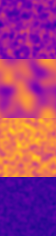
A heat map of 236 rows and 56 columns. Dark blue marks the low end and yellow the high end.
It is made of 4 by 1 panels. Panel 1,1: low, blotchy. Panel 2,1: middling, smooth, strong in contrast. Panel 3,1: high, blotchy. Panel 4,1: very low, blotchy, faint in contrast.
